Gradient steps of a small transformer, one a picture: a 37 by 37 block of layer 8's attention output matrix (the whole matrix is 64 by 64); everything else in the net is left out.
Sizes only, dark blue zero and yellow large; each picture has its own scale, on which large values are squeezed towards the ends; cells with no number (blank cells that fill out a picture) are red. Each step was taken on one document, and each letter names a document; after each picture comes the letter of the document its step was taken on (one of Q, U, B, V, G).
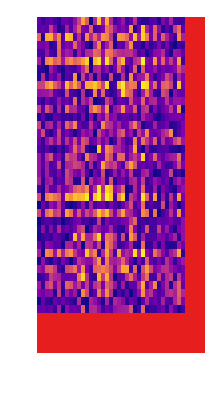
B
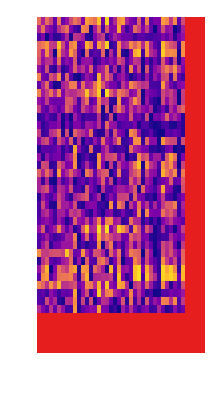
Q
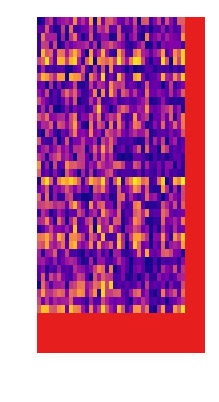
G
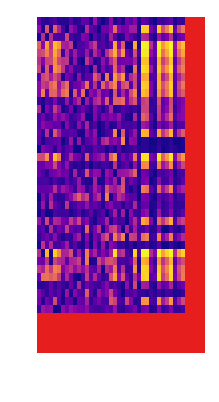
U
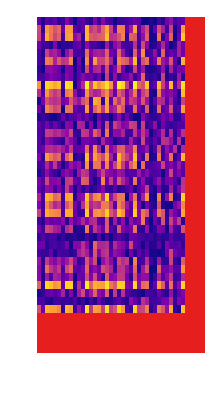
Q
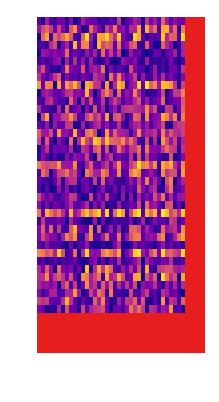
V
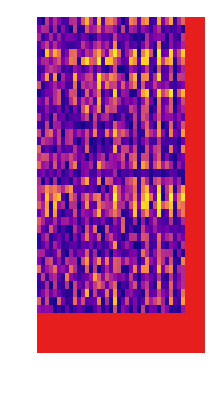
U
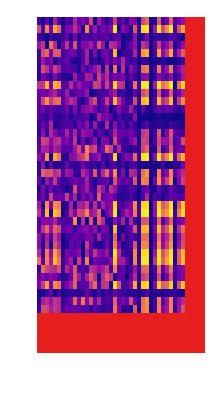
U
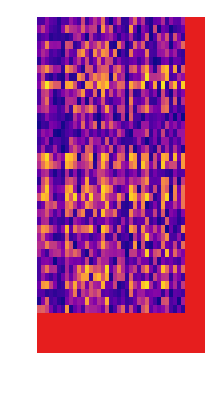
Q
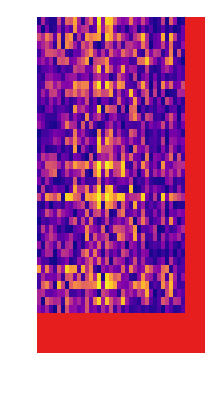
B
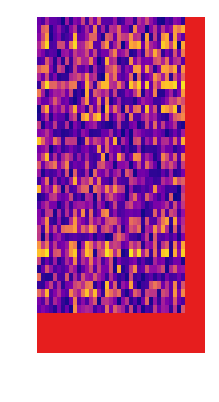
G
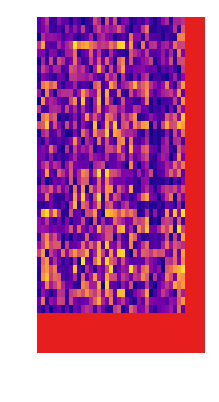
V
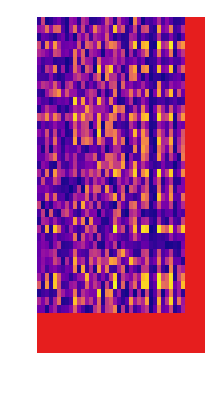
U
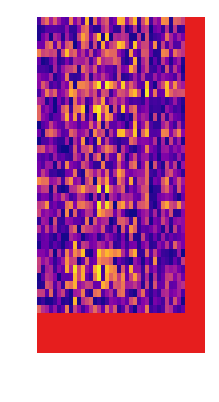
B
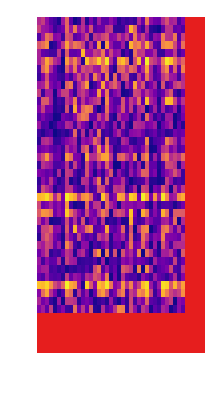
Q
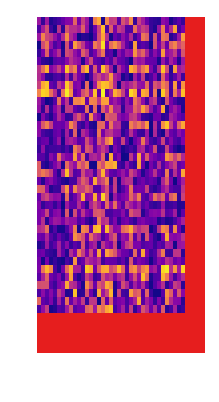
Q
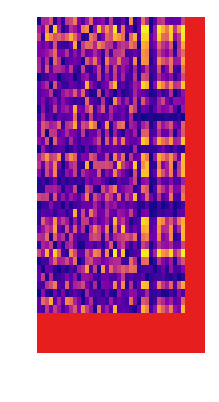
U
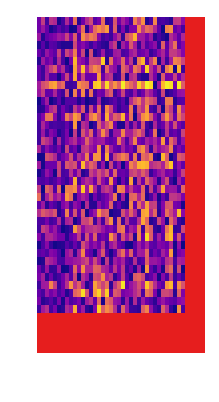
B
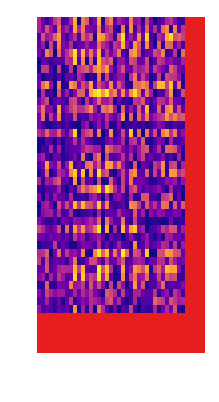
B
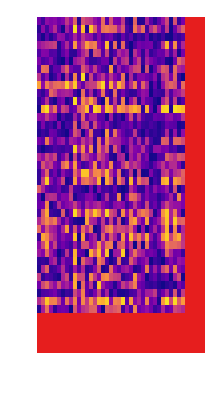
V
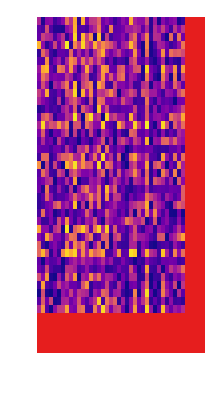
G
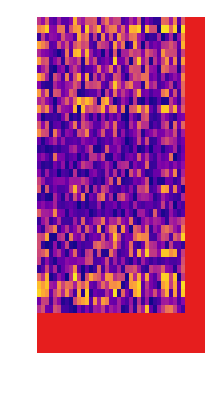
G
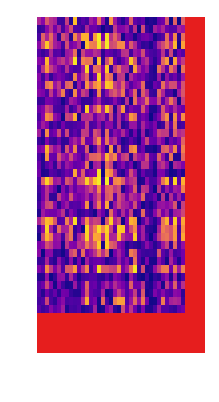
V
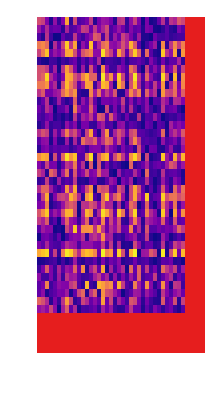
G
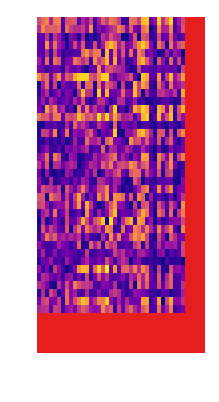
U
